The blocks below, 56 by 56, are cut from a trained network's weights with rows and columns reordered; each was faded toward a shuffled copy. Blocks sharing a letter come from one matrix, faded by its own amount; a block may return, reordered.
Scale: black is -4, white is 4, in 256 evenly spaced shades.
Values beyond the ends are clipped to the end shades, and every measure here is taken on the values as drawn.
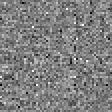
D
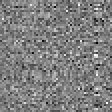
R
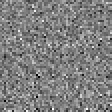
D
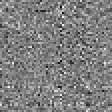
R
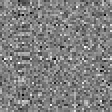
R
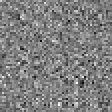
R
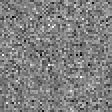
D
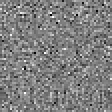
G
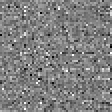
G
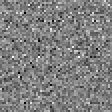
D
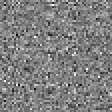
R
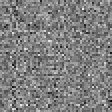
R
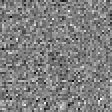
D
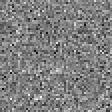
D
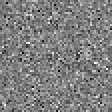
G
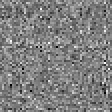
R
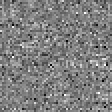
G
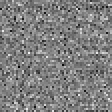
G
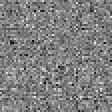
G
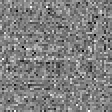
G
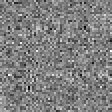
R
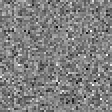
D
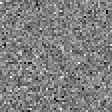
D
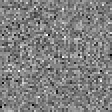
D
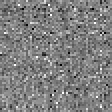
G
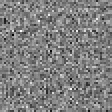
R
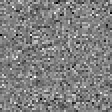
G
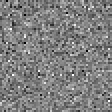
D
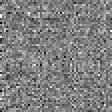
R
